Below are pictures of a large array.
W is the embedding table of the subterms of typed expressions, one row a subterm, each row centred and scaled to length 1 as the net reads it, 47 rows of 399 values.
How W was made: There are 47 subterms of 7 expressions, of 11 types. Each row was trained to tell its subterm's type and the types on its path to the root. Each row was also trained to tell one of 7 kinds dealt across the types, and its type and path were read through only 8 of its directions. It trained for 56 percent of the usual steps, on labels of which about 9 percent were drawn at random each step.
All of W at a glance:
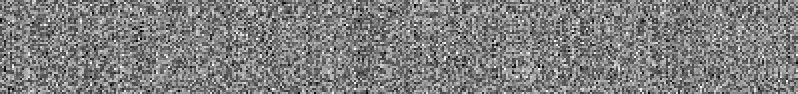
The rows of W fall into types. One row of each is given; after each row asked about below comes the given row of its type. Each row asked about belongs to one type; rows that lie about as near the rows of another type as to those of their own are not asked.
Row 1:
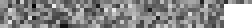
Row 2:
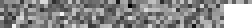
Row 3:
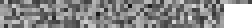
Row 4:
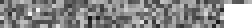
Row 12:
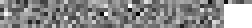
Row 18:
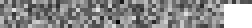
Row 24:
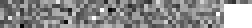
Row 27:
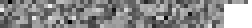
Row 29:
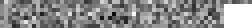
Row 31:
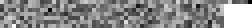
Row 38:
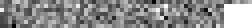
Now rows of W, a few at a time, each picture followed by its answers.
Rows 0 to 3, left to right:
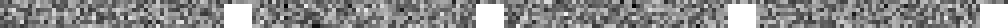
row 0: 38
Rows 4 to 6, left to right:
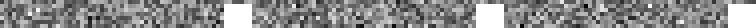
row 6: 18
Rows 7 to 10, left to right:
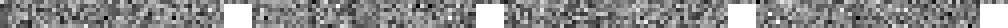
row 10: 4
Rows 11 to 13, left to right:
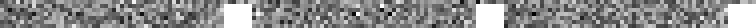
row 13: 2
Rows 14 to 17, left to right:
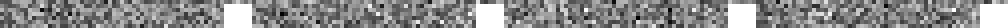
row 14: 2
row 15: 31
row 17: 2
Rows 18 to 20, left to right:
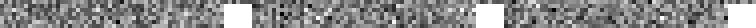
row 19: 18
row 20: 2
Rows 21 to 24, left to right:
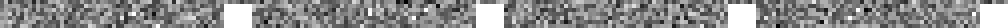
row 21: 12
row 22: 31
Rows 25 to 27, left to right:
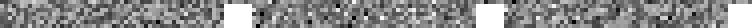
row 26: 31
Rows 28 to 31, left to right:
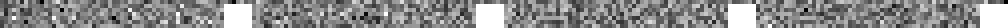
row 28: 18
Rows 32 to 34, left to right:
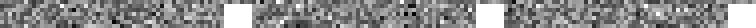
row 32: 18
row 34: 2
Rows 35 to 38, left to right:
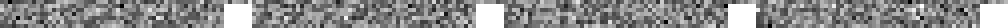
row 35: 27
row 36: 27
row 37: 38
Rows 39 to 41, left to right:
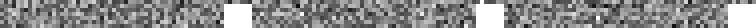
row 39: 18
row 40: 31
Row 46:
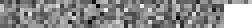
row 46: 27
